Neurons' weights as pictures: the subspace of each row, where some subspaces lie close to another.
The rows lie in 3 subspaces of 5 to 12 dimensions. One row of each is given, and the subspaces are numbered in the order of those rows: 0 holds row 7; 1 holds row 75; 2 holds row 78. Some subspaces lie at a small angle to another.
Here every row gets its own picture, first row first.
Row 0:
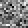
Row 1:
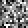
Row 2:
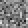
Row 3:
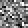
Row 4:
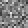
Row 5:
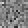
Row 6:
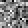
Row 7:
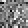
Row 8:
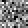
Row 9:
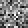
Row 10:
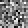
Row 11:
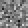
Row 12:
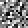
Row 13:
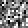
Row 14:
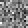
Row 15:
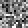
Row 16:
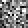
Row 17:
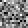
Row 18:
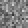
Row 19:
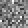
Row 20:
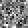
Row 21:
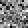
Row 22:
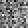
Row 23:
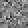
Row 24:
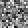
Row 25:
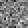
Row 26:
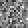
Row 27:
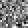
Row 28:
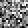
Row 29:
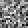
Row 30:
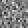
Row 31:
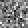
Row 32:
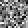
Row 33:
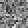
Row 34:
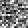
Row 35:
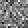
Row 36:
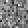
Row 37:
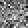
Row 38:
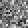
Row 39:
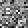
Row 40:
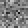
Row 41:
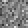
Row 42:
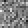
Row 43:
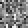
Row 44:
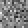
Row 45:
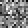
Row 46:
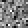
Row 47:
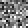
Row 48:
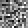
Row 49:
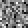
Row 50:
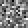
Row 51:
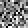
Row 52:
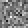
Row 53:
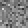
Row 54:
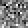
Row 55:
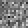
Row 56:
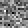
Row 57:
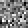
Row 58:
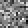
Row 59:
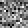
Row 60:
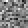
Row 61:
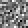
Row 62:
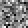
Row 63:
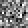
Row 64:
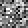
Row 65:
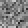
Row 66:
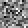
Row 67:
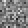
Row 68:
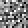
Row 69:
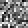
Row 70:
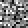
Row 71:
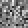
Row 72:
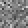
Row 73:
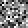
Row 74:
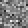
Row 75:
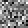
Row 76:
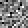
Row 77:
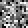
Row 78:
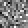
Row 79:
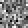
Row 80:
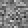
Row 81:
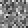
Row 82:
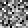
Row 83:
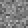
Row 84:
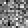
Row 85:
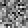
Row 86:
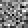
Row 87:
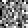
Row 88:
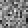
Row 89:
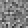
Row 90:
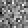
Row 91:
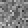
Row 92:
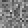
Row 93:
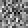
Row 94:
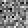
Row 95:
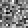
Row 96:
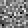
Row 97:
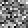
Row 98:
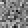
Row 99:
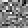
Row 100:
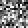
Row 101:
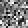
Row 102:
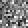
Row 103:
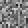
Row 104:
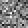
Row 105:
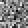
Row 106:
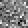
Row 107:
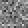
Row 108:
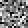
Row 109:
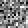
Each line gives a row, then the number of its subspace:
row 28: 2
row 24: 2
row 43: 0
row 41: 0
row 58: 0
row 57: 2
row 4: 1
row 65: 0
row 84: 2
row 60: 2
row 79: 0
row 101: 1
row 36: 2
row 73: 1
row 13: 1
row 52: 2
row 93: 2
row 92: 0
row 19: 2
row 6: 0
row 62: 0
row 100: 2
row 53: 2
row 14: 2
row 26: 0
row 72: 2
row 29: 2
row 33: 0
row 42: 0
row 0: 2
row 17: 2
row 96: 2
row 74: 0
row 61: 0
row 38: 1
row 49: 0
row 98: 1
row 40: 1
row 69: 2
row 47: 2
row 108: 1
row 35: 1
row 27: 0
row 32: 1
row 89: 2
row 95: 1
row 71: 1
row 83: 0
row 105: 1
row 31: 1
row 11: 2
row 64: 0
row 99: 2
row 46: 0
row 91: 0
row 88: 2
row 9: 1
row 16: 2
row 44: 2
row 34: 1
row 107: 1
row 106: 1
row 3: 0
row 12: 1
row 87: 0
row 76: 1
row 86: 2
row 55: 1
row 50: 1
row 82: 2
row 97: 1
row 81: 0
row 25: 0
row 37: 2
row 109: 0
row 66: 2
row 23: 2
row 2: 2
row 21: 2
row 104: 1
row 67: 2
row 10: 0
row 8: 1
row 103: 2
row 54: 2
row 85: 2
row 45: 0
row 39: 0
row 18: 0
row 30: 2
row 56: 1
